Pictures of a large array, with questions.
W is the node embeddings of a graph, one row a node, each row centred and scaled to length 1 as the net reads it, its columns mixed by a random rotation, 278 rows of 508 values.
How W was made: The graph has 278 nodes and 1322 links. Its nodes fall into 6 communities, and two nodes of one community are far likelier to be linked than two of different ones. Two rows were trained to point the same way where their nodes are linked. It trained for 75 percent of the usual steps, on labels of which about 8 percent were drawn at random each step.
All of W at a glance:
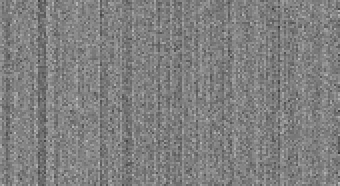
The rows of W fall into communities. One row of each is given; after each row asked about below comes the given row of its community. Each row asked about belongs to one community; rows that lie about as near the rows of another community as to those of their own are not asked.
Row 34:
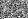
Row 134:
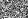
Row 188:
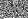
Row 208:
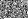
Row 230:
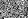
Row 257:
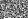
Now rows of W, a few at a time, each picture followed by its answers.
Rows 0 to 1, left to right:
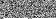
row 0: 188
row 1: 257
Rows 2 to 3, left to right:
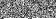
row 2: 230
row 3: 257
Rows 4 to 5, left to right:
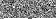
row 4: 208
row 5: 230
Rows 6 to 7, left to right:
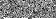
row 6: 134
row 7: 257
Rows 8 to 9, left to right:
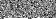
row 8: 257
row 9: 230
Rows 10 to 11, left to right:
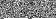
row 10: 34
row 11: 34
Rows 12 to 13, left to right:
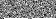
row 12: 134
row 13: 134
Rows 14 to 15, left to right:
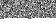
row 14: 257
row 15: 188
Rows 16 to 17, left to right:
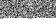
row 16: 134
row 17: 230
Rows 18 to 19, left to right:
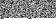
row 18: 34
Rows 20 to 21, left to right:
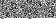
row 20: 188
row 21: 34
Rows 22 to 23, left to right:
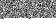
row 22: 188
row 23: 188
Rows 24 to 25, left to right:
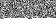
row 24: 188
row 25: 134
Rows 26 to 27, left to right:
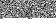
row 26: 188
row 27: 208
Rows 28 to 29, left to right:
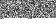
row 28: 257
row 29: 257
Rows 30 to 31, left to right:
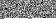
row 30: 208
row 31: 257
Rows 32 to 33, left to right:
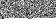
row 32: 230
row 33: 230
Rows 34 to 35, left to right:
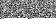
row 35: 34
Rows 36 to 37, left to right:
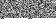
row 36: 134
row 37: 208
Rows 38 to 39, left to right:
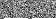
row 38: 34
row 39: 208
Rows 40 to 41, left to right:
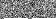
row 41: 34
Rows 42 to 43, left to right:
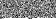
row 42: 230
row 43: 230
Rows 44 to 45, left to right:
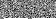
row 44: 188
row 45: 34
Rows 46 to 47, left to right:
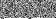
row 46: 188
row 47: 188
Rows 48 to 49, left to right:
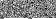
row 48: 188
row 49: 230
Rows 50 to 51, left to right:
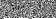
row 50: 134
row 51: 188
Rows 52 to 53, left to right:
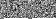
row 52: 257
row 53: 230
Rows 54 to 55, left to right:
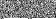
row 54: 257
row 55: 208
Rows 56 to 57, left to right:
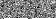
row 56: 257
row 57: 208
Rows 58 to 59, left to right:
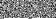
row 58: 257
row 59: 188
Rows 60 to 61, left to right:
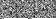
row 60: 208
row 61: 257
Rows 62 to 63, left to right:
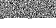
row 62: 188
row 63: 208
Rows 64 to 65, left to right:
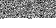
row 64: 134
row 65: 134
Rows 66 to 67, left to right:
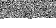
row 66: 188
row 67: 230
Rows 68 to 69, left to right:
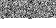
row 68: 188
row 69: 34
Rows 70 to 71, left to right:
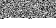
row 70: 230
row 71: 134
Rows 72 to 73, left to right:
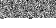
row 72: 188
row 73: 34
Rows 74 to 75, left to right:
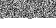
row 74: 188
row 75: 34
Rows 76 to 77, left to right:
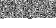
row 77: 230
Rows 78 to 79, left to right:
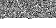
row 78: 34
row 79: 208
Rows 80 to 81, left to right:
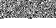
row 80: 257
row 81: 188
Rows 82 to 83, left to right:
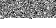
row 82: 230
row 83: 188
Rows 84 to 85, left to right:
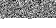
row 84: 230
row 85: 208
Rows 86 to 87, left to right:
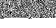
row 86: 257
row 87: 134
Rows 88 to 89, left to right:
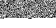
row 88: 230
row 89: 230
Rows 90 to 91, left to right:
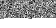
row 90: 208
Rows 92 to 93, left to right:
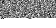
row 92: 34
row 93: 188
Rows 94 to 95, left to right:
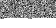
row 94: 188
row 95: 34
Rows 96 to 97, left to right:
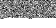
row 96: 188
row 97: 34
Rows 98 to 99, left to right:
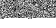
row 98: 230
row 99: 257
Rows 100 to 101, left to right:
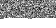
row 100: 257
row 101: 208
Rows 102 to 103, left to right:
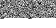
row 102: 230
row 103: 34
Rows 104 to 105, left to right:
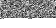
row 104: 208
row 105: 208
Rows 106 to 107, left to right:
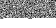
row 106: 188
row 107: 34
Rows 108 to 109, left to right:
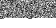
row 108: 208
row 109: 230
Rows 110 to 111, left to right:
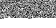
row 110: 134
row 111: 257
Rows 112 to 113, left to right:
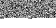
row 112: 188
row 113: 230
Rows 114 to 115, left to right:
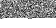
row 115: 208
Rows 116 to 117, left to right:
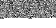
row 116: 188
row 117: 134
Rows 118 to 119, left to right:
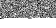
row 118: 208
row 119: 188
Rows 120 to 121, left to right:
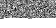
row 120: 257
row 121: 208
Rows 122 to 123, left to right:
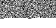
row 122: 188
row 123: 188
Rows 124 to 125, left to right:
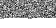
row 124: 257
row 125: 230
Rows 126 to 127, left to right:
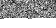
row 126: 208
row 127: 257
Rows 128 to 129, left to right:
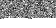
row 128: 134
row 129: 188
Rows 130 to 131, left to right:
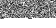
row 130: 230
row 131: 134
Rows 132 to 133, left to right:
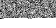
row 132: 208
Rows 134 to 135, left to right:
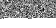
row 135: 257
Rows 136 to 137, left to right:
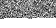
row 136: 34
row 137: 230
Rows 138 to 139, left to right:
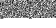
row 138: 188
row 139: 188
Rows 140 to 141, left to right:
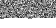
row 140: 230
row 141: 230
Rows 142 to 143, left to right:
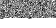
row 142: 230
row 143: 188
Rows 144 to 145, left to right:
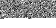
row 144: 230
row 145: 188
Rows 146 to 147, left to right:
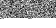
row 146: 208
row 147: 208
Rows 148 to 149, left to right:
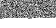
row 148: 208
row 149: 257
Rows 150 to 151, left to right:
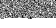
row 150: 188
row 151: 230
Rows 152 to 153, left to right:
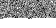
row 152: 188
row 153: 134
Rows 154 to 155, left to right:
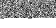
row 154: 188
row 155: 257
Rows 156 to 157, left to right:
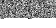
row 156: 34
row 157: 208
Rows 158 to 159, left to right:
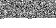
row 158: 208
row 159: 208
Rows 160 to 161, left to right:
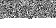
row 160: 208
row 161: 134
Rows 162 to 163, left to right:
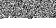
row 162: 134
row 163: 134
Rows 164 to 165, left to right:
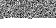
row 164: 257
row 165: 230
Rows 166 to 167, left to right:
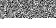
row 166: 34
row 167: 34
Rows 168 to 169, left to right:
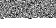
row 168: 134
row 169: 230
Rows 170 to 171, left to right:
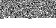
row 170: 134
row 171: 134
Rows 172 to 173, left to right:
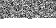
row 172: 34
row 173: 257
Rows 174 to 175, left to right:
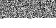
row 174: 134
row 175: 188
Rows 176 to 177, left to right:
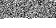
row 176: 34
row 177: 208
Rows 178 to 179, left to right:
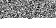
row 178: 134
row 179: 208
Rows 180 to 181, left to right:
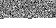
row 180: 257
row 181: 230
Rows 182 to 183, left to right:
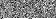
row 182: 134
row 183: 34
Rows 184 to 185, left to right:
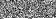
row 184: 134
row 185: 230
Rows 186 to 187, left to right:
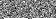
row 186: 134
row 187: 134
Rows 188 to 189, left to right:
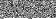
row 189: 188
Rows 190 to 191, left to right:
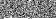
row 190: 257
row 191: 208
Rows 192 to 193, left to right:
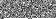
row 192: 230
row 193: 257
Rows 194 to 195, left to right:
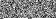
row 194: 208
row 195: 188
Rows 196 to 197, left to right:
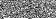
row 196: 134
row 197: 208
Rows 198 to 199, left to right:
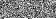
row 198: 230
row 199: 208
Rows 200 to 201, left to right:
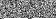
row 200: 208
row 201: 34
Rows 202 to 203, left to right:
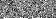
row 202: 188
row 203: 257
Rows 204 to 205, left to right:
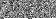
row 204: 188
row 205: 134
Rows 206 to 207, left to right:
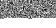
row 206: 188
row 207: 257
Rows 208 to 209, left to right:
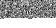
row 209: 230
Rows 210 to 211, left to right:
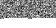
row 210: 257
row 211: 257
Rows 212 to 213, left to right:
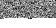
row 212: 134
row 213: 230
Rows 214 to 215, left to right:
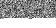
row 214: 188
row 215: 34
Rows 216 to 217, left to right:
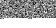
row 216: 208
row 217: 257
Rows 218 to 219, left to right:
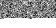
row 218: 208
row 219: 188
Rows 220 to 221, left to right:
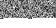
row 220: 257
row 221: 230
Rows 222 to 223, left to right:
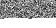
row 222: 230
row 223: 230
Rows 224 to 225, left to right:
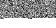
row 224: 188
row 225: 230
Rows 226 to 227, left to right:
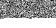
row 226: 34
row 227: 134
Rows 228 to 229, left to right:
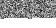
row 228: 34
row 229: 134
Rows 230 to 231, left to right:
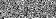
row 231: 188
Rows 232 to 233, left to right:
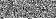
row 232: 188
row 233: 257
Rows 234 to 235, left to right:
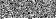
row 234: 188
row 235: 230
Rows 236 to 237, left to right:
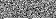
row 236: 188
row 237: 208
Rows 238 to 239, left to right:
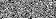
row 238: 134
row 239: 230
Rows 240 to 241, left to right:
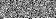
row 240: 188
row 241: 34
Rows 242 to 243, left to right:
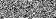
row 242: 188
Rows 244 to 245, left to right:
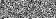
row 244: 230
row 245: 34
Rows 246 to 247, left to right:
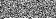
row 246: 230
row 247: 134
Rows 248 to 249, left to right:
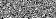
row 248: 230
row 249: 134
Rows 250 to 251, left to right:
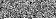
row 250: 208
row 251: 188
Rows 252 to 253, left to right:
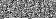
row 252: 257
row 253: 208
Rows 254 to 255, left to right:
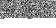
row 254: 34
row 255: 208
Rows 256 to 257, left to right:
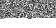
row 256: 34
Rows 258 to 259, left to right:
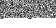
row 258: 34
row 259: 257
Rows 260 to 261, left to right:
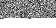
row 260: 230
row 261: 188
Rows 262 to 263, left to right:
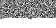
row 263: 230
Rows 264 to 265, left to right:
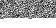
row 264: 230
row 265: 34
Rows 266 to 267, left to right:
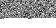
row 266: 134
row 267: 134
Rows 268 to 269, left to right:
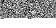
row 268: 34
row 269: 208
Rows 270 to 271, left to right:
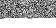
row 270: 208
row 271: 230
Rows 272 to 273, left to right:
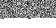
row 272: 34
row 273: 188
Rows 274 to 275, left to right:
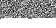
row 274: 134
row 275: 230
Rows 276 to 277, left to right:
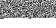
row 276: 230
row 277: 188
